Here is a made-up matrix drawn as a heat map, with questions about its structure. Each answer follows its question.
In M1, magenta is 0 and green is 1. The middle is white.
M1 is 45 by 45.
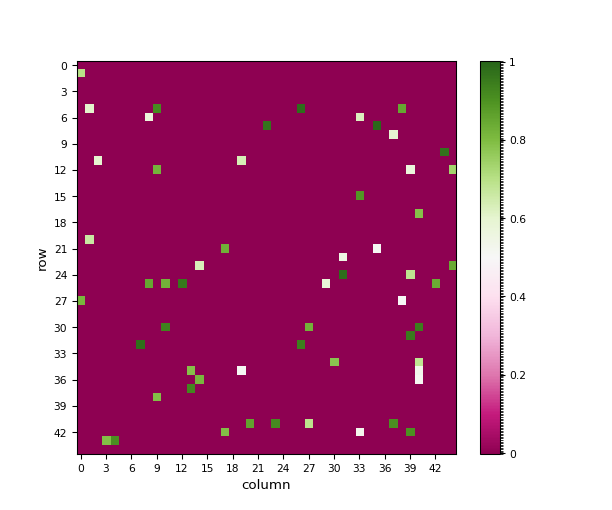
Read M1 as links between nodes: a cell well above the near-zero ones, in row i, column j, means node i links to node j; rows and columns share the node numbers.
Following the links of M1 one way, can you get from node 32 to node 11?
no
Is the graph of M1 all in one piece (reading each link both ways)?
no
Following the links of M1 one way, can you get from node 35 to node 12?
no
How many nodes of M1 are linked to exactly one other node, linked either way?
5
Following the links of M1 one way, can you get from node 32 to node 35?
yes
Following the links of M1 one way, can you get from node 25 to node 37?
yes
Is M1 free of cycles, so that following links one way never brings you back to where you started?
yes
